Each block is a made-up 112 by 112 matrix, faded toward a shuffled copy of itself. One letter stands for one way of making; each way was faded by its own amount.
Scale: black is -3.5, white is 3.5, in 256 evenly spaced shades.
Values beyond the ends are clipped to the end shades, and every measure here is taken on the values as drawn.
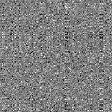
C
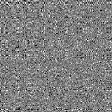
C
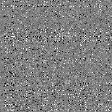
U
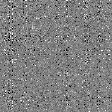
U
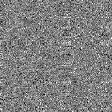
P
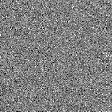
P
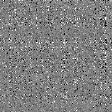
U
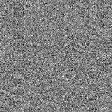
P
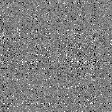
U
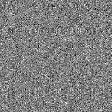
P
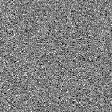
P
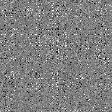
U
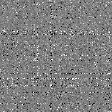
U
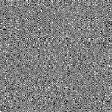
C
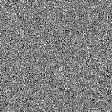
P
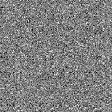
P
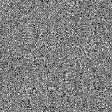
P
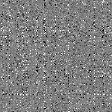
U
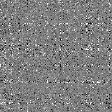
U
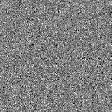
P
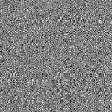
C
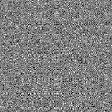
C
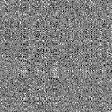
C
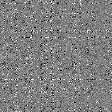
U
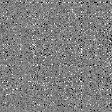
U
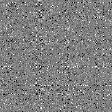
U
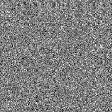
P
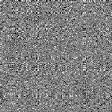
C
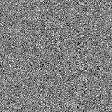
P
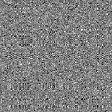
C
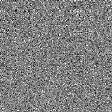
P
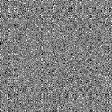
C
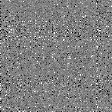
U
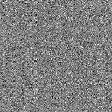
P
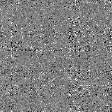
U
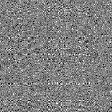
C
